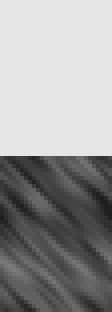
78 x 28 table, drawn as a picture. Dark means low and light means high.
It is made of 2 by 1 panels. Panel 1,1: very high, flat. Panel 2,1: low, slanting down to the right.
